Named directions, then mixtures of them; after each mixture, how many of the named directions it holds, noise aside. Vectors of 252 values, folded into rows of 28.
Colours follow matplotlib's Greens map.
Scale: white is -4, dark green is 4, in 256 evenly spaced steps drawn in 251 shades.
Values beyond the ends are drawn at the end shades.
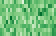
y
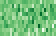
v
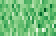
two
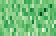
two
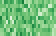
one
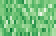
two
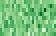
two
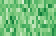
one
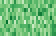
one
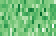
one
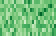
two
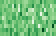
one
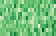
two
